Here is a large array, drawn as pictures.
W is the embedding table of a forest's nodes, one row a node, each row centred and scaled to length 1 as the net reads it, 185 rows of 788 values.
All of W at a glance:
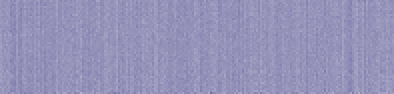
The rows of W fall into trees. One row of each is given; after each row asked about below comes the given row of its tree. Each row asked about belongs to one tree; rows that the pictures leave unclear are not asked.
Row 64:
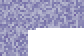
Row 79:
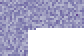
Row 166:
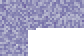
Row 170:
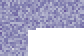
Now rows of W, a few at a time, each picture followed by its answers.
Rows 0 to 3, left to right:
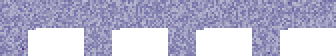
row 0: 64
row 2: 64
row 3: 166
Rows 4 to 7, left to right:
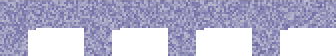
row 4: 79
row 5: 166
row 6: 166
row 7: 166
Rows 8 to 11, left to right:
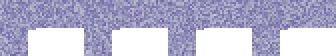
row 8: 166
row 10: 79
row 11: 166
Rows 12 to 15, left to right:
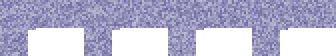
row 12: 64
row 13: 64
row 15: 166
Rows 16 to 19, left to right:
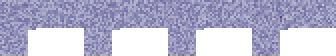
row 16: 170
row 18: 166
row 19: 166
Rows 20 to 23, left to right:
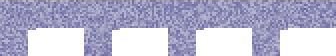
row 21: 64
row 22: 166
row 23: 79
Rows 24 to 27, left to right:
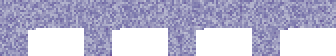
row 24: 64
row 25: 166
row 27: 166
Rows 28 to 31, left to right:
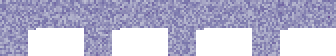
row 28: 166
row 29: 166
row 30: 166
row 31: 166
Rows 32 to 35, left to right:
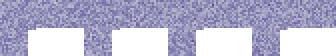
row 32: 79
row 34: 64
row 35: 64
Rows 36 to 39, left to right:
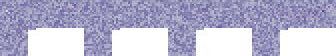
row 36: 79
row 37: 166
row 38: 170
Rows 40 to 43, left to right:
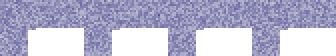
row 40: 166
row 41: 170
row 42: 64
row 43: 170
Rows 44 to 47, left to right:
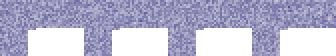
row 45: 64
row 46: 166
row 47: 170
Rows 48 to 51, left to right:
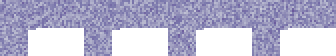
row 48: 166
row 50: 64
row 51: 79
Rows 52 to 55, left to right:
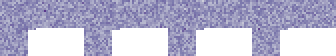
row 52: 79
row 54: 166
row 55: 166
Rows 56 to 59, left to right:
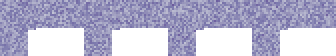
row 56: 79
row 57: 170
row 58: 64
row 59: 64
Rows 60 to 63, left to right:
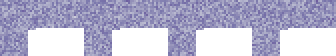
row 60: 64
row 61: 166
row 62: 64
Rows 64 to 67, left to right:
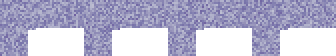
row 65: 79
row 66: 79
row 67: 166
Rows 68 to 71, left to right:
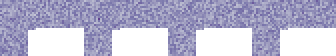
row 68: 64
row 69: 79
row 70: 79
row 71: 79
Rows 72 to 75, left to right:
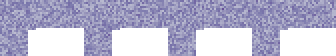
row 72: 166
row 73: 79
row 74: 79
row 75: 166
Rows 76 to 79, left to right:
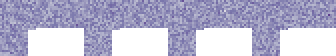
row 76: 170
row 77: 166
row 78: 79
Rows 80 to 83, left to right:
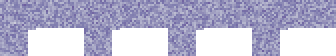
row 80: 170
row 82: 64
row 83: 79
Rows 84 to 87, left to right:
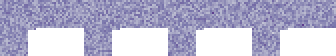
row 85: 79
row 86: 64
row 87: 170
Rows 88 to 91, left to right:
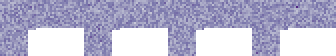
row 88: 79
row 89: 64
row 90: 166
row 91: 170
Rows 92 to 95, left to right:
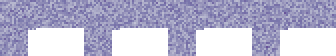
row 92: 79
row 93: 64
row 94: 166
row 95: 170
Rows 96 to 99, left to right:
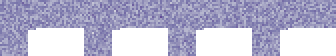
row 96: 166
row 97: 79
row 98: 64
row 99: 79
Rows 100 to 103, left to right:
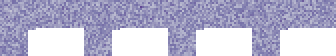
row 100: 64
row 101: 79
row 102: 79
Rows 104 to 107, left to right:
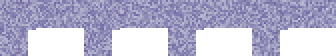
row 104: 166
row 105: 79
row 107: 166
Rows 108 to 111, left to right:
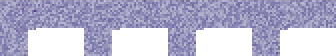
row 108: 79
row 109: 170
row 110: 64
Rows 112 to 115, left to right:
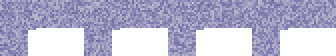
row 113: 79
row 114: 170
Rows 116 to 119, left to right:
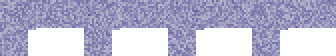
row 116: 79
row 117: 166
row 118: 166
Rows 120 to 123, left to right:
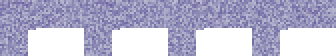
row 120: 166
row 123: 166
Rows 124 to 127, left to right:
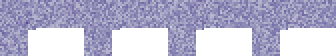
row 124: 166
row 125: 166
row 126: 79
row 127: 79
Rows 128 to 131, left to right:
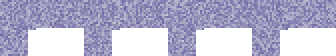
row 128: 79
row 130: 79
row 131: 166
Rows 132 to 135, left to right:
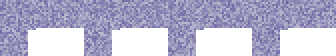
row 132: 166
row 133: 166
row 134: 170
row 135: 79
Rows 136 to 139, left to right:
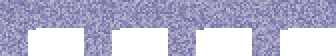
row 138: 170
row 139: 79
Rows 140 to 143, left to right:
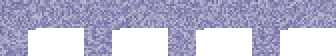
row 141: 166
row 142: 166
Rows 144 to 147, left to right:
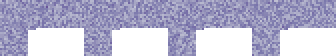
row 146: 79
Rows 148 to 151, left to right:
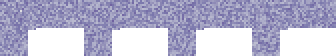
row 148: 79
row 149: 79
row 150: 79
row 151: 170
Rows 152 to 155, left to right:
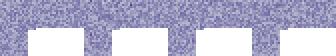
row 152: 79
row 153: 170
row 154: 170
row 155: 170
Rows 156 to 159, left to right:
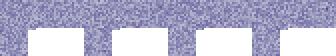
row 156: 166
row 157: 79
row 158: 166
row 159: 79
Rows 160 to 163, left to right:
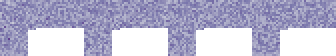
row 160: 79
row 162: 166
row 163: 170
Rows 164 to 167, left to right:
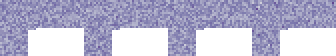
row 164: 166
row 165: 64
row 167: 166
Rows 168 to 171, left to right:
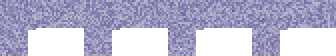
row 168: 166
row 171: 64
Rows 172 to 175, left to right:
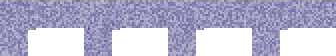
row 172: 166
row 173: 79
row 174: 79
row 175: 166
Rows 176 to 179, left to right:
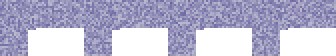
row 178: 170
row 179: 166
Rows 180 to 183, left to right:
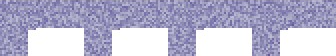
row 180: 166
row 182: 166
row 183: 166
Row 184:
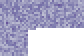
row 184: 170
